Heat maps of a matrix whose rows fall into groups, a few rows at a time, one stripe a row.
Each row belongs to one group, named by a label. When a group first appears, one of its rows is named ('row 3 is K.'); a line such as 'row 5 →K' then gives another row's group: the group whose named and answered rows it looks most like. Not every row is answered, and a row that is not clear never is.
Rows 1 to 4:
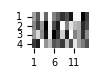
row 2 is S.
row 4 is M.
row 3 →S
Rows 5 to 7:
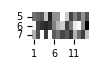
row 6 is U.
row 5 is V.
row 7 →M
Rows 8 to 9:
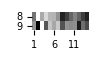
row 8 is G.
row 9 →M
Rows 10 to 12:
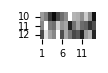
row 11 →G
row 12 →G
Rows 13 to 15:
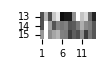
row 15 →G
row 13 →S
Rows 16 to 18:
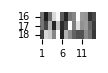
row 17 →S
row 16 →S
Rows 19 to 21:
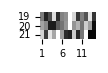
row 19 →V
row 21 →M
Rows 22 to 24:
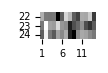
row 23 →G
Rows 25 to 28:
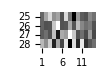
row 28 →M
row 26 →S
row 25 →G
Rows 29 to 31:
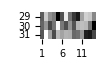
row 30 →S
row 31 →G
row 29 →U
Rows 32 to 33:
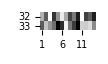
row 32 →M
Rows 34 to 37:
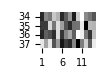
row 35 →M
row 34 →S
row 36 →S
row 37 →M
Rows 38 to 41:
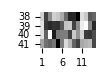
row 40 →M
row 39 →U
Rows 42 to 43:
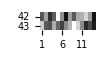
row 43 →V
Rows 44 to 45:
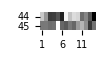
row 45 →S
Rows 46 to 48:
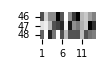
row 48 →G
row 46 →U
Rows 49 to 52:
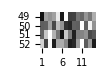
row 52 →M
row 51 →G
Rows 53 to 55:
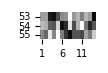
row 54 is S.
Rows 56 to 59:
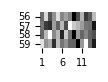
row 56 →G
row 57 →V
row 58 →G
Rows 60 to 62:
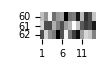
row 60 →M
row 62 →U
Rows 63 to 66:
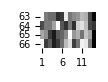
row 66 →U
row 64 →S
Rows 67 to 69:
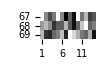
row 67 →S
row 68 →U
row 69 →V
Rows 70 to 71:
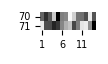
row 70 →V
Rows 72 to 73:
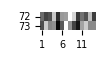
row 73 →U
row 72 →V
